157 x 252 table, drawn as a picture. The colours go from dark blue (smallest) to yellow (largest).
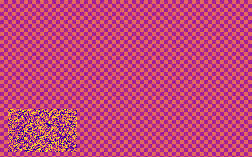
In the bottom left lies a patch that is rougher than the rest. There is no overall slope. Values change most from cell to cell in the bottom left. A checkerboard runs through the table.
